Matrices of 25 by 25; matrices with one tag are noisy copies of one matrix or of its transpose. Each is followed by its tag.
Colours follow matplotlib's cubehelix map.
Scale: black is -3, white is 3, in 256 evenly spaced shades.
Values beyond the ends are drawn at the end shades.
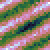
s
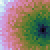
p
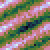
s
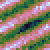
s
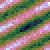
s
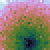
p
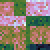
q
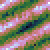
s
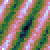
s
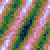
s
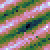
s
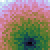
p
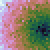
p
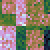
q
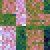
q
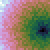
p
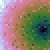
p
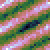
s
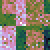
q
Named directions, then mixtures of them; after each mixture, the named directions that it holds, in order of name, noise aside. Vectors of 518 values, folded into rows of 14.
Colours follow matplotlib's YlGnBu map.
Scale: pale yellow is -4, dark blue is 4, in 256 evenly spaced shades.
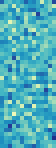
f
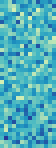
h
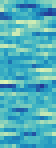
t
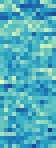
f, h, t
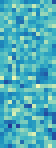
f, t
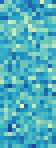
f, h, t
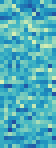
f, h, t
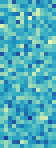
h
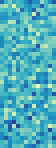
f, h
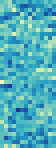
h, t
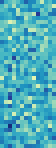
f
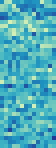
f, h, t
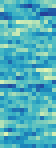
t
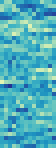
f, h, t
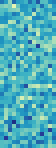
f, h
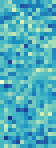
h, t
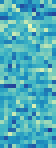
f, h, t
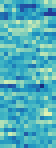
t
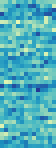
h, t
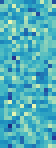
f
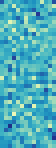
f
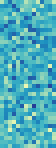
f, h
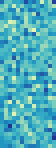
f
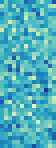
f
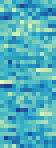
h, t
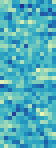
f, h, t
